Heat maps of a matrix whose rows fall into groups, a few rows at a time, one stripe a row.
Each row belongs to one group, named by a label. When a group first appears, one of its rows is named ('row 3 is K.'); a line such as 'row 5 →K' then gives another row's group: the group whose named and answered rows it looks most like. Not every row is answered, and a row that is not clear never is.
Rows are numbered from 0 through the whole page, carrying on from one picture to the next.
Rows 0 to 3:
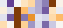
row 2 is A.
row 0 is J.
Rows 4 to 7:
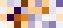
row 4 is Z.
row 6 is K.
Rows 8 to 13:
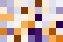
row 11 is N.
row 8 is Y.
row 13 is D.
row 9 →Z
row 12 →K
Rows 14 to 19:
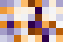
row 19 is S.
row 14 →N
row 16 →Y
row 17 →K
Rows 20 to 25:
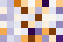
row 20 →S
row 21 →Z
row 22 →Y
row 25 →N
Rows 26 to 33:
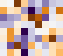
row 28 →N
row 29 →Y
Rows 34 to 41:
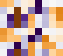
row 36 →A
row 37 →A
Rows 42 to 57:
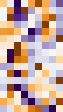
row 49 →K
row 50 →K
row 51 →Y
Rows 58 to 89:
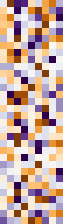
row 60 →Z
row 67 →Y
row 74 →S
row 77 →A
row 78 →D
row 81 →Y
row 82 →N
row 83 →Z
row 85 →D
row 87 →Z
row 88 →D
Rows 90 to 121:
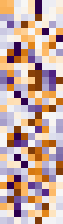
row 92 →Y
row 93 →Z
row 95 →N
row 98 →K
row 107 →N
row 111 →N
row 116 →K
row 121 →Y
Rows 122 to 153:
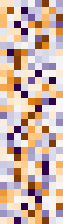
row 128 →Y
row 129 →K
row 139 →Z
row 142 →J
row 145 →S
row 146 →S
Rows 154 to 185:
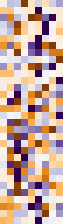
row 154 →Z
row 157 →S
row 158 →S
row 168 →A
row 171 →A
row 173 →A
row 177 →A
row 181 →A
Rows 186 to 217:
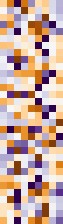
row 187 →Z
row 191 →S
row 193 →S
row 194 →A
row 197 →S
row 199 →A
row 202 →S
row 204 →K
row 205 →N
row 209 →D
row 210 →A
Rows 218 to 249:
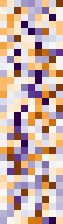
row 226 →J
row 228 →D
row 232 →S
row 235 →J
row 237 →A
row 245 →Z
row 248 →Y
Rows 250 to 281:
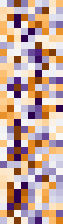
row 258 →D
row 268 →A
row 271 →A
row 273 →N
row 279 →A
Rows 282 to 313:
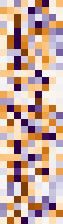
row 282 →S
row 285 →D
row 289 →Z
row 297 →K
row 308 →Z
